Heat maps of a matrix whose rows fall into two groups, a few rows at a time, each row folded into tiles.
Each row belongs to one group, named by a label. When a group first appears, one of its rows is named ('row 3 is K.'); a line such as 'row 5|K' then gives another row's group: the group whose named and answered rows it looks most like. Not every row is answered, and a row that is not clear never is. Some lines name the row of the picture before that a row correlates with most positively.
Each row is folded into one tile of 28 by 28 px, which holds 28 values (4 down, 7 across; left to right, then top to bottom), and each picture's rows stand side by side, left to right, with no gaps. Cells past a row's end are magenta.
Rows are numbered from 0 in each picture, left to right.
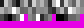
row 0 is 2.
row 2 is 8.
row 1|2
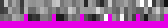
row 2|8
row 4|2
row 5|8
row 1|8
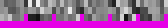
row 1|8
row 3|8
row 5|8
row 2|2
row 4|2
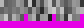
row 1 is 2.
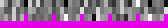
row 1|8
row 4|2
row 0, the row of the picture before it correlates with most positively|0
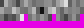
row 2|8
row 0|2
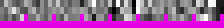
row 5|8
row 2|8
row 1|8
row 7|2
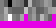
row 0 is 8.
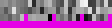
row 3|8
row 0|2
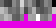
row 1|8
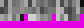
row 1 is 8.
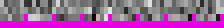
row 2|8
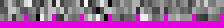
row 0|2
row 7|8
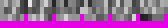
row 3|8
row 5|8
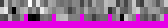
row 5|2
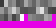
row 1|2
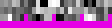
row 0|2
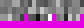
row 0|2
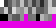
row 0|8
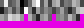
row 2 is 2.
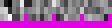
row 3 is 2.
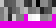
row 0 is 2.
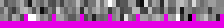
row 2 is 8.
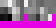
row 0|8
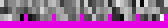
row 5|2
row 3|8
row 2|8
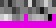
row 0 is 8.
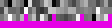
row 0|8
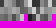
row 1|8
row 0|2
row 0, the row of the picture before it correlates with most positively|2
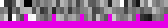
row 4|8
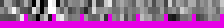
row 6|8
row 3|2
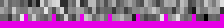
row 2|8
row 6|2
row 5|2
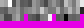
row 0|8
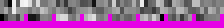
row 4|8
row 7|8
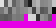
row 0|8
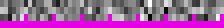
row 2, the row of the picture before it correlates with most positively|1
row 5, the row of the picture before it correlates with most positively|1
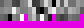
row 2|8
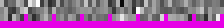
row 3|8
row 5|2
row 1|8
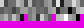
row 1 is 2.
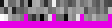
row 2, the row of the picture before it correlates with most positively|1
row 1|2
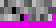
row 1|2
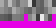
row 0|8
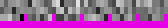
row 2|8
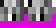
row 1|2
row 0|2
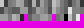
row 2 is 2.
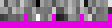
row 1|8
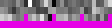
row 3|2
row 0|8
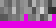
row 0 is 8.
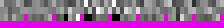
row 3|8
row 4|8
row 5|2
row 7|2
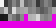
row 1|8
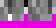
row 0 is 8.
